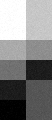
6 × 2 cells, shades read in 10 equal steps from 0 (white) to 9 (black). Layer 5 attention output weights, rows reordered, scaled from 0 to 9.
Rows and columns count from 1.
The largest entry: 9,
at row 6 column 1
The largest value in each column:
9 8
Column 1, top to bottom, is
0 0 3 5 8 9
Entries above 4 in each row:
0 0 0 2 2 2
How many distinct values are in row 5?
2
